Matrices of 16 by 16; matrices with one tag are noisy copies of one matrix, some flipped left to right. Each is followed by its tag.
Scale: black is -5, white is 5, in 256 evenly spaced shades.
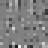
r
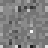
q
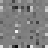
q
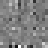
r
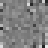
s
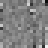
s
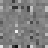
q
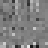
r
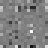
q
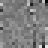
s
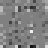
q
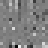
r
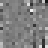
s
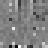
r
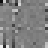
s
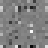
q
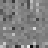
r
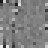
s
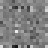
q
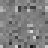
q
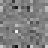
q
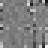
s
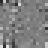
s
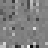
r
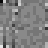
s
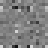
q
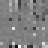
r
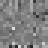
r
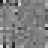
s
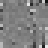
s
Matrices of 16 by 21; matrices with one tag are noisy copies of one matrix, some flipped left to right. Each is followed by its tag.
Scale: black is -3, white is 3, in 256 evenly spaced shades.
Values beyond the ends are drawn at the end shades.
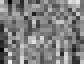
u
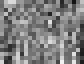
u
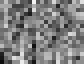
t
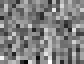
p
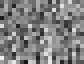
p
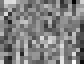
u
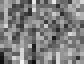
t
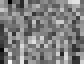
u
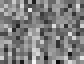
p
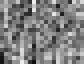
t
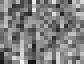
t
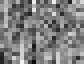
t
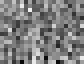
p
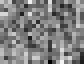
t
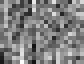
t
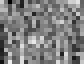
u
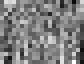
u
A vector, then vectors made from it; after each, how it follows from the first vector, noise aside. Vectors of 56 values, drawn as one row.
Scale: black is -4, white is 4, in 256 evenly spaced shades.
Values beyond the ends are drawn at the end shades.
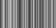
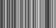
wrapped around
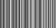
sign-scrambled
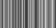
reversed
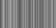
shrunk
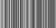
sign-scrambled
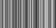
reversed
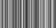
reversed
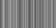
shrunk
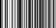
scaled up
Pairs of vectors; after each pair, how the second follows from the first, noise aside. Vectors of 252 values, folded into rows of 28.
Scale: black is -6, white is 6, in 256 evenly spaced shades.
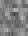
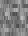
copied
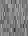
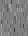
partly zeroed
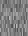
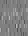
partly zeroed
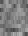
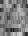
scaled up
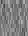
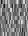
scaled up
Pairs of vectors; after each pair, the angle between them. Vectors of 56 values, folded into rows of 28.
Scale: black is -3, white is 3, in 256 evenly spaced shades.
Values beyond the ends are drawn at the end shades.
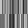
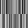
orthogonal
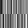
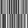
partly aligned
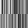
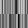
partly aligned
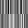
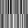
nearly parallel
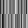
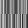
nearly opposite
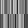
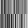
orthogonal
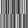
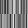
orthogonal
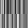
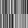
orthogonal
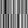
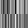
orthogonal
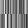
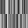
partly opposed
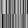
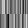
partly aligned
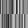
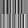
partly opposed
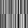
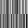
partly opposed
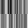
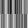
nearly parallel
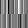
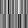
nearly parallel
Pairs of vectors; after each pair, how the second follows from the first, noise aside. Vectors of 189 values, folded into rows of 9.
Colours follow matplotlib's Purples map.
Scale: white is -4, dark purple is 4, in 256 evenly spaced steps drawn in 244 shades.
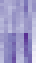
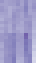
shrunk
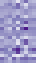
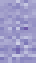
shrunk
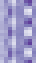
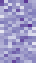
shuffled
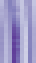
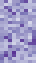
shuffled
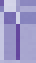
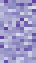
shuffled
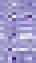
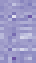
shrunk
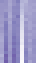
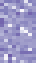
shuffled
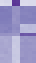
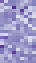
shuffled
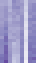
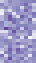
shuffled
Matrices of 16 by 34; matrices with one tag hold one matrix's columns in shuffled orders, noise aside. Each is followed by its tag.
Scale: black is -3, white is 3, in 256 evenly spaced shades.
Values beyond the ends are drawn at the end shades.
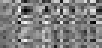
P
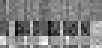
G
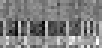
G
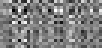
P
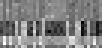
G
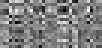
P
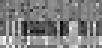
G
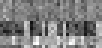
G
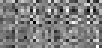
P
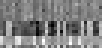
G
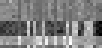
G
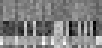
G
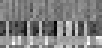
G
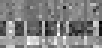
G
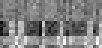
G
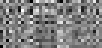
P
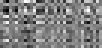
P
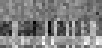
G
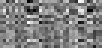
P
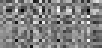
P
